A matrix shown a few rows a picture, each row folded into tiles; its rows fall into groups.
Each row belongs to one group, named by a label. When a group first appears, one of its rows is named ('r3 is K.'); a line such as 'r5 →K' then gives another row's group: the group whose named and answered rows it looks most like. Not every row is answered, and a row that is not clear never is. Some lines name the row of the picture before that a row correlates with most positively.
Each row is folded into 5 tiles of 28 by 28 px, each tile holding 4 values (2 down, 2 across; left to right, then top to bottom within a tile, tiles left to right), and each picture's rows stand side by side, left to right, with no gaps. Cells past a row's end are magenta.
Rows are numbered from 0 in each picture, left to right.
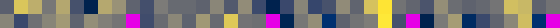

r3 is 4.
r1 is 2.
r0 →2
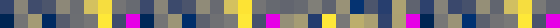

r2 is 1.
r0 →4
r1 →4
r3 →4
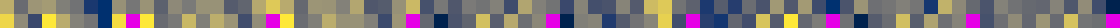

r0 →1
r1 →1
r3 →2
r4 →4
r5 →2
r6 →2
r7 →2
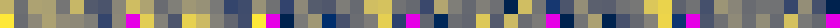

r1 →1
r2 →4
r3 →2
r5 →2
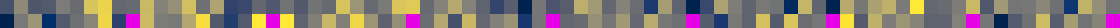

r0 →4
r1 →1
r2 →1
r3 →1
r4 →2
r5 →2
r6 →1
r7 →2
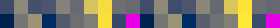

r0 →4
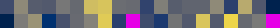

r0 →4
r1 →2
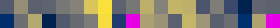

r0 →4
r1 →1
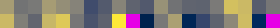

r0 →1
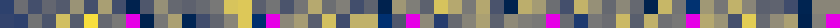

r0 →2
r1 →4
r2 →1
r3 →2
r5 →1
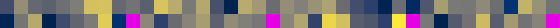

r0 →4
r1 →2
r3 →2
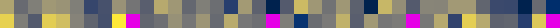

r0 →1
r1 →2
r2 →2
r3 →1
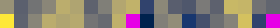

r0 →1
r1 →4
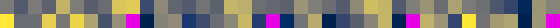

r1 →4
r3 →1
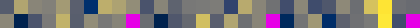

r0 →2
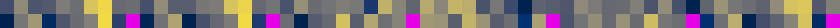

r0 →4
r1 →4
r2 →2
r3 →1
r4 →2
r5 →4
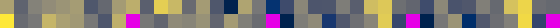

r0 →1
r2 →4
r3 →4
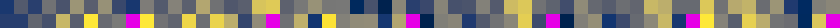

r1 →1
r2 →1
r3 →4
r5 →1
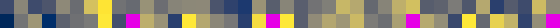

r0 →4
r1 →1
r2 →1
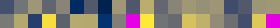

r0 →1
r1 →1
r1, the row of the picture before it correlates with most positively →1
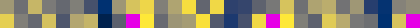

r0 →1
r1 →1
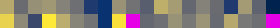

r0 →1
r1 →2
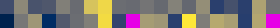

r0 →4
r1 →1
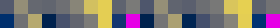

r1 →4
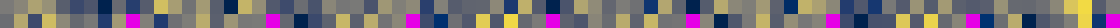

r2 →2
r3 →2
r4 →2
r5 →2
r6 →2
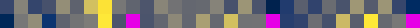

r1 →2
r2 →2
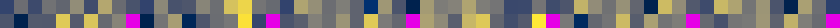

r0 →2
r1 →4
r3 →1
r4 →2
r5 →2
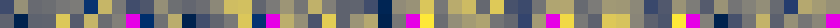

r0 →2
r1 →4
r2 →1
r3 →1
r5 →2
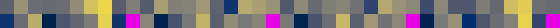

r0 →4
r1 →2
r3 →4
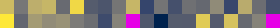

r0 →1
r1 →2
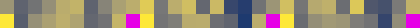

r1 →1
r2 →1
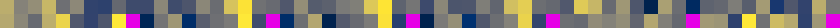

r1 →4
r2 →4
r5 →1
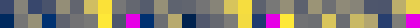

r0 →4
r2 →1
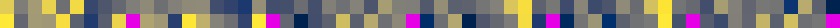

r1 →1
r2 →2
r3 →4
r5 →2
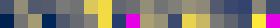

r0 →4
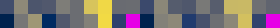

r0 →4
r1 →4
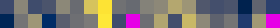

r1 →1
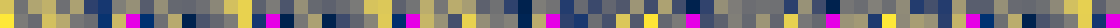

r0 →1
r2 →4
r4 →2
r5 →2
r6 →1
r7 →4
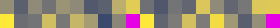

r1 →1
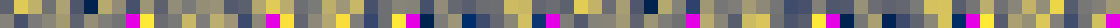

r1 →1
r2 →1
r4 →2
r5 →1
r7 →1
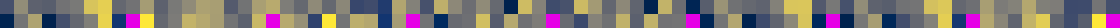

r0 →4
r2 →1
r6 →4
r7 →1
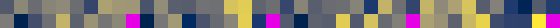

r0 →2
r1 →4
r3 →1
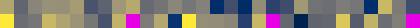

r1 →1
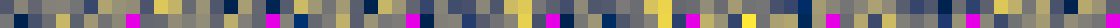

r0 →2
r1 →2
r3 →4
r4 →4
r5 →1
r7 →2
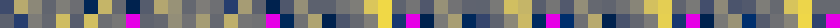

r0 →2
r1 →2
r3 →4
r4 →4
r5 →4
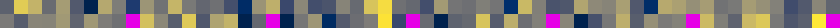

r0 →2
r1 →1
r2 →4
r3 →2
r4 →2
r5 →1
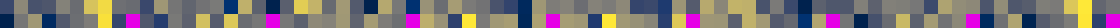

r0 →4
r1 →2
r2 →2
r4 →1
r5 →1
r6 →2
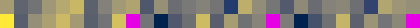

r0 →1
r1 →2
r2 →2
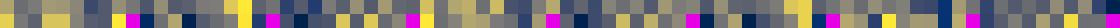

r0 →1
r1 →4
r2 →2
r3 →1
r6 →1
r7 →2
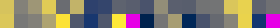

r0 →1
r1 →4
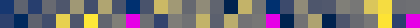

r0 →2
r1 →2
